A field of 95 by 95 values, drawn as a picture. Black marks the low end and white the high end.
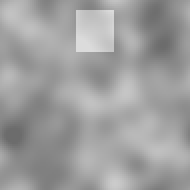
Odd patch: higher, in the top middle. Ninth with the highest average: top middle. Roughest part: top middle. Slope: none. Histogram: bell-shaped.
